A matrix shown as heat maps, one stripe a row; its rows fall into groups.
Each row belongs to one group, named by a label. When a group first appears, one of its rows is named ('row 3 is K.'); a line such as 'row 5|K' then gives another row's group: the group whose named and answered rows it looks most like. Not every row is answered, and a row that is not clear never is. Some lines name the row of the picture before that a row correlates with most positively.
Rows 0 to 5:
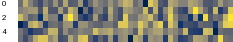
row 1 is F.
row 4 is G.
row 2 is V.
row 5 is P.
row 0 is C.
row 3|P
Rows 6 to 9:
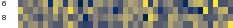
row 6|F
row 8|C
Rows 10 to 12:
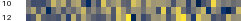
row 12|C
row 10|G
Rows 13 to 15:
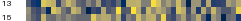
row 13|P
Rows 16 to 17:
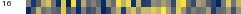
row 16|C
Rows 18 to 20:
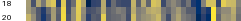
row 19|V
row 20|V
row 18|V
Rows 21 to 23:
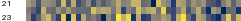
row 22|G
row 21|C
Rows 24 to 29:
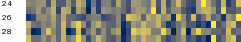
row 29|V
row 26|P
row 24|F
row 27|V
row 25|F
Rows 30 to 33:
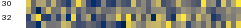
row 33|P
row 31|C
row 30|V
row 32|C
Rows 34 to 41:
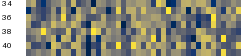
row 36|V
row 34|C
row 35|P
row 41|F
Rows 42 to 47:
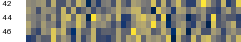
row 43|C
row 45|V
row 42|F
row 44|F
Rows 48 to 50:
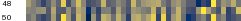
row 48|V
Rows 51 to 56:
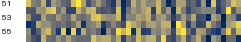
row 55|C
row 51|V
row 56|G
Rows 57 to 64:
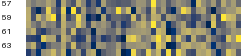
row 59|V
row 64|P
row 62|P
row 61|C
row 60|V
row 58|C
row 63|C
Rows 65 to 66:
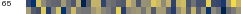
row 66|G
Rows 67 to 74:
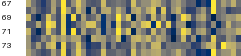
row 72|G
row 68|F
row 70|P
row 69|C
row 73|V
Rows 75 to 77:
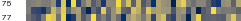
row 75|C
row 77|P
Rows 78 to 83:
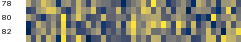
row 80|V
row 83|V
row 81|P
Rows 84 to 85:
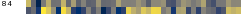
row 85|P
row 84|C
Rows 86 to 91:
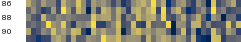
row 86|V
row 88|G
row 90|G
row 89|P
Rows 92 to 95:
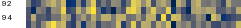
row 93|P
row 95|P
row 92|P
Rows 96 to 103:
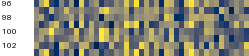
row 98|C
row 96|C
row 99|C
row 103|C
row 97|G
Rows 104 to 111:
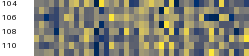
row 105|C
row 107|C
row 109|V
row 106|G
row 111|F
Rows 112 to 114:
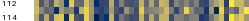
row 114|V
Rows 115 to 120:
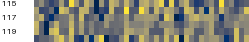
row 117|C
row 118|C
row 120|P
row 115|F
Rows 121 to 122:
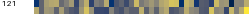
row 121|P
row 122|V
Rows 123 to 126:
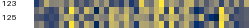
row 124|F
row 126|F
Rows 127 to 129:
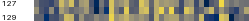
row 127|G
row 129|G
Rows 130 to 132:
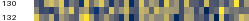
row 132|V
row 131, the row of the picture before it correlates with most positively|127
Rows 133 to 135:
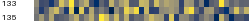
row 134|C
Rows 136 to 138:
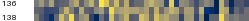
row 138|G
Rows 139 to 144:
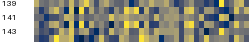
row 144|P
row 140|C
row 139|V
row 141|G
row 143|G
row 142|C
